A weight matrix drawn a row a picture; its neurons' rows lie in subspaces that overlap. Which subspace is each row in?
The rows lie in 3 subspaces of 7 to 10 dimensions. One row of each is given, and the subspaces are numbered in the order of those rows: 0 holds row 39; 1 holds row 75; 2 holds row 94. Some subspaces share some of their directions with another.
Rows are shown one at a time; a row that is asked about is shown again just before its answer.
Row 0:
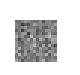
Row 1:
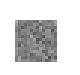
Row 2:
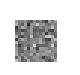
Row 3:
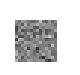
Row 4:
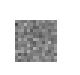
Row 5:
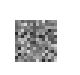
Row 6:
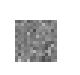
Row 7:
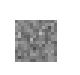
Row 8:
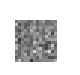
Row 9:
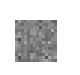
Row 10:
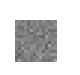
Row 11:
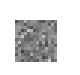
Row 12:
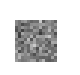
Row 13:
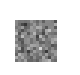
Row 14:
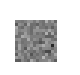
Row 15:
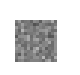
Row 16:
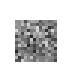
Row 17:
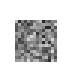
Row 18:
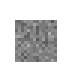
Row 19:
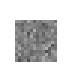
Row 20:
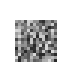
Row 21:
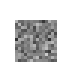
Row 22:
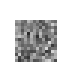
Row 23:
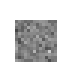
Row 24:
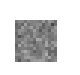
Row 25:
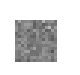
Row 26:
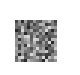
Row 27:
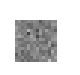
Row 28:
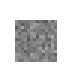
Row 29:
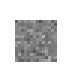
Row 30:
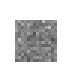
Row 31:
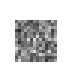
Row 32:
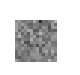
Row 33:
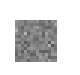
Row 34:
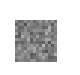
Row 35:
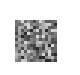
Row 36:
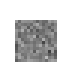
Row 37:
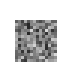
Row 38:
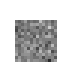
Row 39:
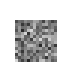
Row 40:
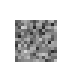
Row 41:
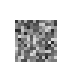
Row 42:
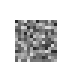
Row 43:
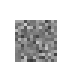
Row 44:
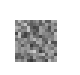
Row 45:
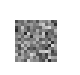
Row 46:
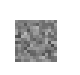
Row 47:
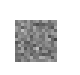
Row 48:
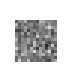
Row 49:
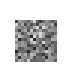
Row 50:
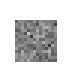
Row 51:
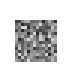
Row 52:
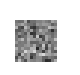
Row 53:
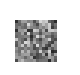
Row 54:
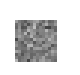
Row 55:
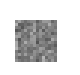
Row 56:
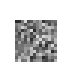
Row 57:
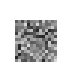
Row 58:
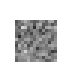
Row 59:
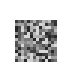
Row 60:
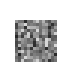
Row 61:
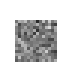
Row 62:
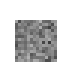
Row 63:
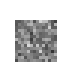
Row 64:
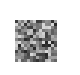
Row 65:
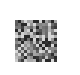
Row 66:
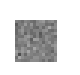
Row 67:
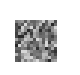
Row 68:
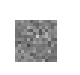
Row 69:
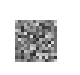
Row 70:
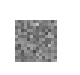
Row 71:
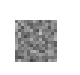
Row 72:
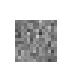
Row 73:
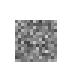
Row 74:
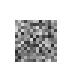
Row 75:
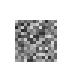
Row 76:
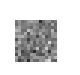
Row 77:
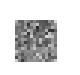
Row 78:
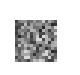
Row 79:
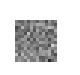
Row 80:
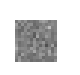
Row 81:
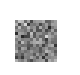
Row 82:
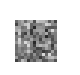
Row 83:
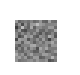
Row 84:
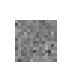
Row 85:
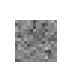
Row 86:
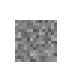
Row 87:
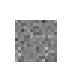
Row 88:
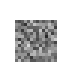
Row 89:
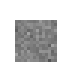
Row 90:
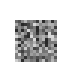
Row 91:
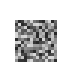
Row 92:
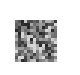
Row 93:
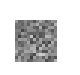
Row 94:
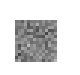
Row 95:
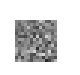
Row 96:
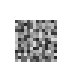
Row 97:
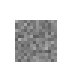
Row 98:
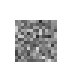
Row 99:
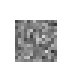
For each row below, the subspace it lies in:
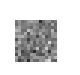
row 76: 0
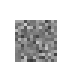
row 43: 1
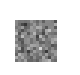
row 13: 1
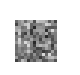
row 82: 1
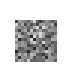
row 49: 2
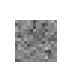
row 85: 0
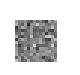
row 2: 1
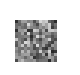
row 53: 1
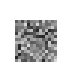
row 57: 2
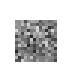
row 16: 2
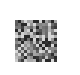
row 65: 1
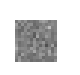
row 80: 0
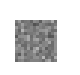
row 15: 2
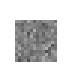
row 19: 0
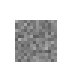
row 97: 1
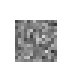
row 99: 0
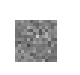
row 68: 1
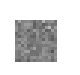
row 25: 0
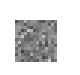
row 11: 0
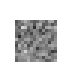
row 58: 0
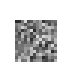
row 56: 0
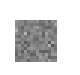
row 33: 2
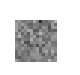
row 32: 1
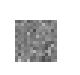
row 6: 0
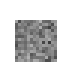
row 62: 0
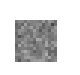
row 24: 0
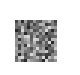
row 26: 2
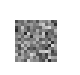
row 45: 2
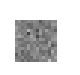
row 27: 2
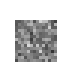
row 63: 1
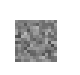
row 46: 2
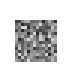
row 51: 0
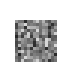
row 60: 0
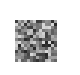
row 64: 0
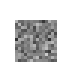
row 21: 1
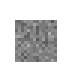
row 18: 1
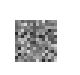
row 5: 2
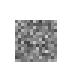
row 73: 1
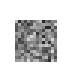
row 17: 0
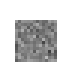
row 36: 0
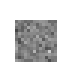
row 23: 0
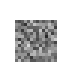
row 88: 1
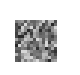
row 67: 0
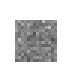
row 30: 0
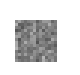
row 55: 0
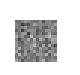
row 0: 0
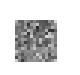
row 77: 1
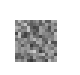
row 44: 2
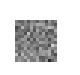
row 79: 1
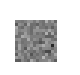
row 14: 1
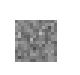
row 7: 2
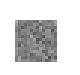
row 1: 0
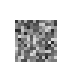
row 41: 2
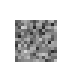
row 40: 0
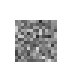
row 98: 1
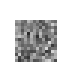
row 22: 0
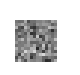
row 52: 1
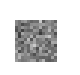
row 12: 1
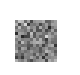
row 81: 1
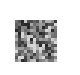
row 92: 2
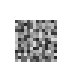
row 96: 2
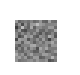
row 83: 1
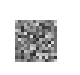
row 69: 2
